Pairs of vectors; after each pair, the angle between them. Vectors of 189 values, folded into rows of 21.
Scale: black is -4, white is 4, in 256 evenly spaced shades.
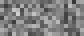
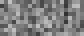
partly aligned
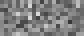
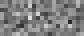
nearly parallel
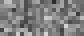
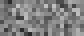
partly opposed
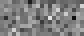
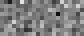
orthogonal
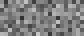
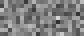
nearly opposite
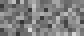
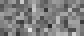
nearly parallel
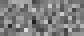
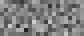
nearly opposite
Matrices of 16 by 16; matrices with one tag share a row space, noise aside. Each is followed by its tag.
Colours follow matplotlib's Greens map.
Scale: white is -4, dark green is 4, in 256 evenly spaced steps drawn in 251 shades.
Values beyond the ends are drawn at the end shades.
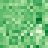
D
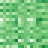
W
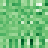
D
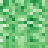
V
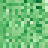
D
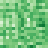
W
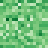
W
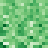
V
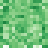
V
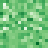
V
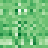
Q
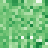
D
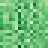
Q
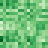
W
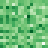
W
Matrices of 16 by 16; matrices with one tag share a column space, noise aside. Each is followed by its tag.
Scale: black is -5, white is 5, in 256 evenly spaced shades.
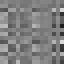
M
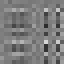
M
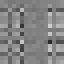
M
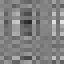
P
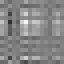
P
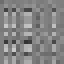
M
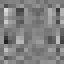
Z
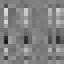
Z
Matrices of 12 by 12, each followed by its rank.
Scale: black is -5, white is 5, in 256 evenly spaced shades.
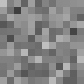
full rank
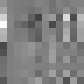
two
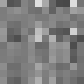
two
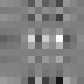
one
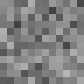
full rank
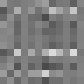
two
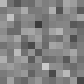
full rank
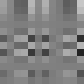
one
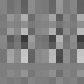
one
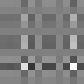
one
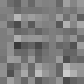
two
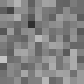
full rank
